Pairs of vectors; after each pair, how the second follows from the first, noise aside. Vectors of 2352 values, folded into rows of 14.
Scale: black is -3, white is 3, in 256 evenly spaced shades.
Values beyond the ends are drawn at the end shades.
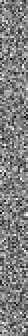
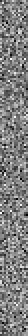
negated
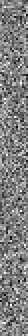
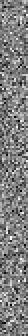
negated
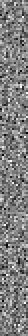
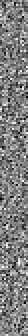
negated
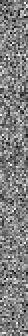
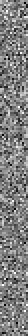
negated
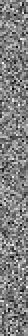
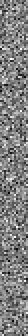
shuffled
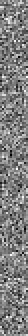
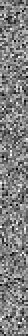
negated
